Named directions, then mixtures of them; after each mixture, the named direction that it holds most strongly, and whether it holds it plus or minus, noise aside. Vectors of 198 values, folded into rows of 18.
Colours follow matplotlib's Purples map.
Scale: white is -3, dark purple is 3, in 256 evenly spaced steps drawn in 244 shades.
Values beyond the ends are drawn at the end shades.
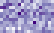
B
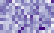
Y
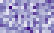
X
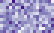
Y, minus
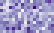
B, minus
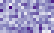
X, plus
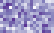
X, minus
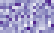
X, plus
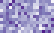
Y, minus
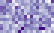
Y, plus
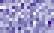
B, minus
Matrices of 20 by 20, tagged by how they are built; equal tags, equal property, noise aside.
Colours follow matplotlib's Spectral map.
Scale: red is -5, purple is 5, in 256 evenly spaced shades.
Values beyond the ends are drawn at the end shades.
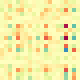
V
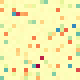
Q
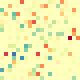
Q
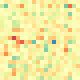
V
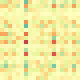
V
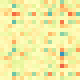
V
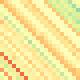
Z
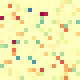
Q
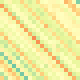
Z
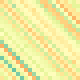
Z
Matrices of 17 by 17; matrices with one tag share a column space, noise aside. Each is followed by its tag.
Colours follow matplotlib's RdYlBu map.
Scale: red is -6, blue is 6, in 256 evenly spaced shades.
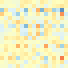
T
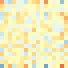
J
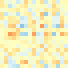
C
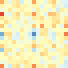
C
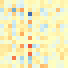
T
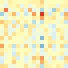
T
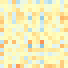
J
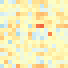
C
